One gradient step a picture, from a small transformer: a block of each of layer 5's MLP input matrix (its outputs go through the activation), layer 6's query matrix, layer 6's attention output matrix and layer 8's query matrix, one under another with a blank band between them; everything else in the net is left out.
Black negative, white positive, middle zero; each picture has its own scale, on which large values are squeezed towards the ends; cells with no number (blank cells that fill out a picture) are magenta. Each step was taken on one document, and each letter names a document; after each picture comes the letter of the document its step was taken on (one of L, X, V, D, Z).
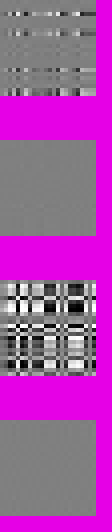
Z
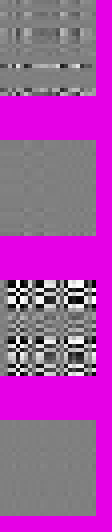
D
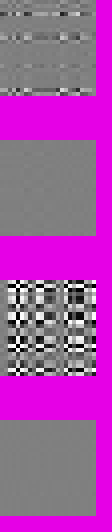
D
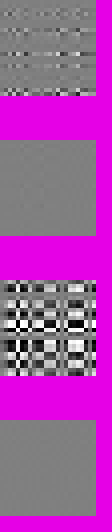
Z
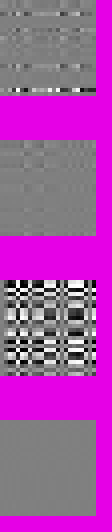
D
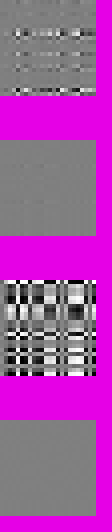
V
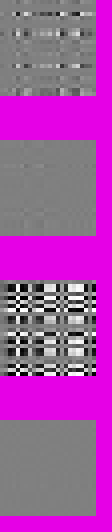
V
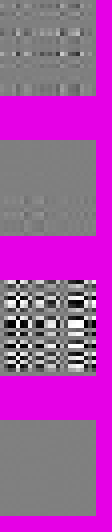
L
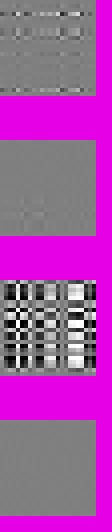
L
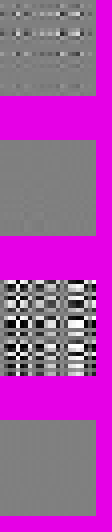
L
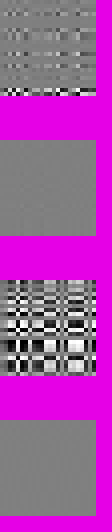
Z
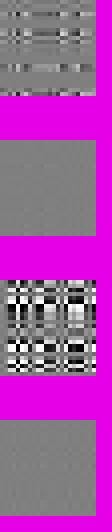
D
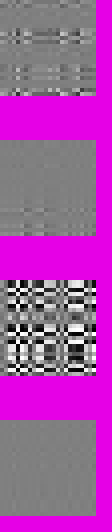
D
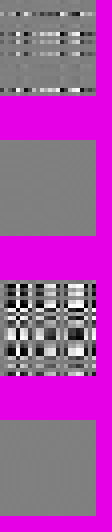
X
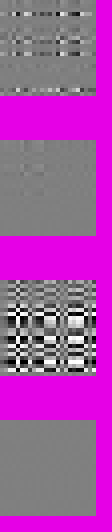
V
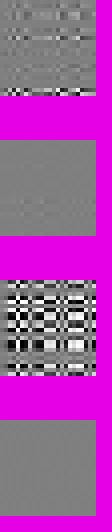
Z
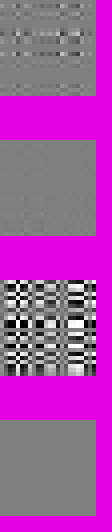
L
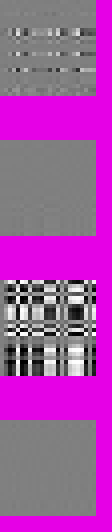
V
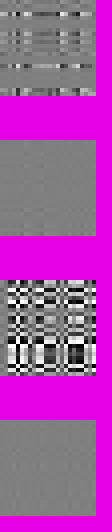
D
